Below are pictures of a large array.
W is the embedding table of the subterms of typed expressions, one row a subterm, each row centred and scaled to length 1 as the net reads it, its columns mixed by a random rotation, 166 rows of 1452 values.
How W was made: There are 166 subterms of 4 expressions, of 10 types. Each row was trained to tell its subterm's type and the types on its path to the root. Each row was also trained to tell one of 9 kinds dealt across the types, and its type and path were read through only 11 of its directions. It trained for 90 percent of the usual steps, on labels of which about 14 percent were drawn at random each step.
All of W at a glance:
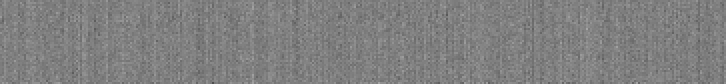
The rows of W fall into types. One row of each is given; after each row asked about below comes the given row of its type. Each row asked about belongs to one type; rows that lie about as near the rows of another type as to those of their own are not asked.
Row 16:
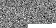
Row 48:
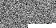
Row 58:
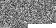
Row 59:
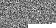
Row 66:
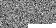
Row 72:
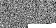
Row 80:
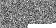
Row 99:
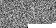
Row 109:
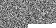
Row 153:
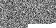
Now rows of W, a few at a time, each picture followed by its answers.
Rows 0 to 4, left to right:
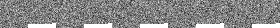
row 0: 48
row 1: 16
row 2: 153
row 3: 58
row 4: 72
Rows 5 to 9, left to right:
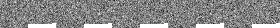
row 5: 153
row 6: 66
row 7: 58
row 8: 66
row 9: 58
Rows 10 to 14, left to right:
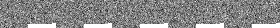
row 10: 48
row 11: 58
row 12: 58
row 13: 80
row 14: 72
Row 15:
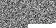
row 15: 153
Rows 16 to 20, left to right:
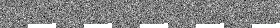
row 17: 99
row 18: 48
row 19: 109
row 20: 59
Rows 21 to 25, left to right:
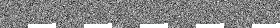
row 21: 109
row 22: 48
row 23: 58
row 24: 58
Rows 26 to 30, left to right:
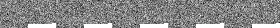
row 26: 80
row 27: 99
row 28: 99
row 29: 153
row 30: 99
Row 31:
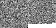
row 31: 59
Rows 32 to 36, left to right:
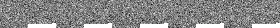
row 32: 16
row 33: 66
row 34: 66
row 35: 66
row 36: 59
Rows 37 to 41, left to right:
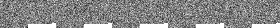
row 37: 99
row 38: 109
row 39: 80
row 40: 16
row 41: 66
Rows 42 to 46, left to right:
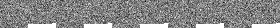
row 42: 66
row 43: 16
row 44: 99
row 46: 58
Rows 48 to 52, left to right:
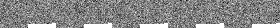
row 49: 109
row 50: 48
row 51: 72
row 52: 109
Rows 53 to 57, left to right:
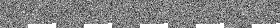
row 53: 48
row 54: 80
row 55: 66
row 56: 48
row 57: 16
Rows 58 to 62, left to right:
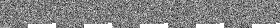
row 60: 48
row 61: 153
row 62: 59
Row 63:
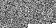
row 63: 66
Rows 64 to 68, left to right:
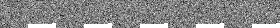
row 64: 59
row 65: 109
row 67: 48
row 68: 66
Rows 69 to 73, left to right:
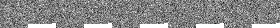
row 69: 16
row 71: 48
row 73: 48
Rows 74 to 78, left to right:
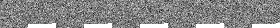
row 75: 59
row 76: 58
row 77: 58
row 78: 153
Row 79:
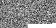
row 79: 16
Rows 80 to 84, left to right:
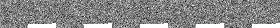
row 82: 72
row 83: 109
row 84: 153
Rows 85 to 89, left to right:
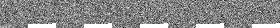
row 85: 80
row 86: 16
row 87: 109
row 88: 66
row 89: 58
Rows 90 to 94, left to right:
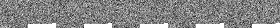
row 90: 109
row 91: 99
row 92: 16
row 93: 48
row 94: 153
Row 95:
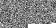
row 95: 80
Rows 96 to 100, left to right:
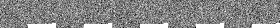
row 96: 48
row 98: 153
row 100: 72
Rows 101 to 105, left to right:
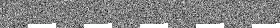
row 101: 16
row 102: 58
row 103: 48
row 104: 153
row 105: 99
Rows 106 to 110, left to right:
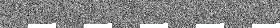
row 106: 109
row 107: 72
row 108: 59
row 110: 66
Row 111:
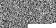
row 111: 72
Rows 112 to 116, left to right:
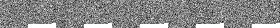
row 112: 72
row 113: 153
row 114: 109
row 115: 80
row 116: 72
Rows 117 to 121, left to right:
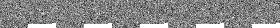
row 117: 66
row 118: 72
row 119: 58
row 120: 48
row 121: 48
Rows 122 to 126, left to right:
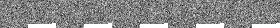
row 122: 99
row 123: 109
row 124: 72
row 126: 99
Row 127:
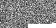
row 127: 16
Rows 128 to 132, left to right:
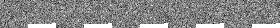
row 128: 48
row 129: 59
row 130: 58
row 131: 66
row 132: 80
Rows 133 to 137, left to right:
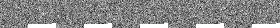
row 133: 72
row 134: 80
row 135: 59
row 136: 58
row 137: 109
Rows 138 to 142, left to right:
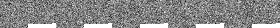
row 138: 66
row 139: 66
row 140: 153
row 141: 16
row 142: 80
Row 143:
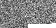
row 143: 58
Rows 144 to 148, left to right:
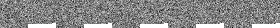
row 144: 153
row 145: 59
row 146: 58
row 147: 58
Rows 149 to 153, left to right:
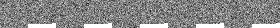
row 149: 16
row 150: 109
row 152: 48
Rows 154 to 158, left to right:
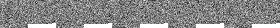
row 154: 153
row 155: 66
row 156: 153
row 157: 99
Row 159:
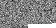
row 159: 58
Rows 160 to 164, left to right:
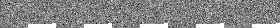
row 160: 66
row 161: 66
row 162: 48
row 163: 72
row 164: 80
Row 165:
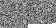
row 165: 109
